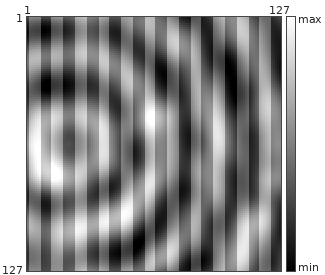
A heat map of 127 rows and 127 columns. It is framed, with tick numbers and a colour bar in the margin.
Ninth with the highest average: middle left. Rings: centred on the middle left. Stripes: upright, repeating 11 times. Lone odd cells: none. Average level on the scale: 50%.
